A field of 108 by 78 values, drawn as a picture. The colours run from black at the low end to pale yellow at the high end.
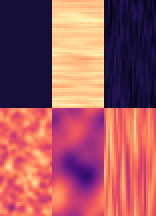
The table splits into 2 rows of 3 panels. Panel 1,1: very low, flat. Panel 1,2: very high, streaked across, faint in contrast. Panel 1,3: very low, streaked downward, faint in contrast. Panel 2,1: high, blotchy. Panel 2,2: middling, smooth, strong in contrast. Panel 2,3: high, streaked downward.
